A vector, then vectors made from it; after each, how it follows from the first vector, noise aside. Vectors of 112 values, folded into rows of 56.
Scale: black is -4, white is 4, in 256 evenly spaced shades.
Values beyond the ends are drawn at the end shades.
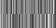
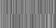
shrunk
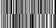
scaled up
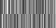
reversed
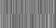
shrunk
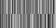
negated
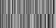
negated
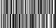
scaled up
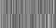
shrunk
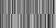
negated
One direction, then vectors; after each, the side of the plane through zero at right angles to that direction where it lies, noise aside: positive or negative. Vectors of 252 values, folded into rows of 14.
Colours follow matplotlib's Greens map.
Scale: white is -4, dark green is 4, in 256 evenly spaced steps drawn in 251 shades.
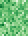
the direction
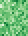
negative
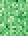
negative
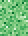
negative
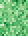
negative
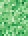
negative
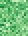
positive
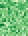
positive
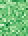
negative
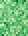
negative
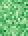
negative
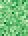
negative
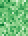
positive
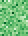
negative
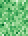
positive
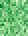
positive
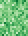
negative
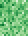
positive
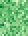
positive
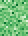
negative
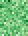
positive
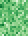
positive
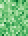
negative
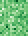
negative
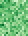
positive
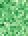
positive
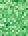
negative
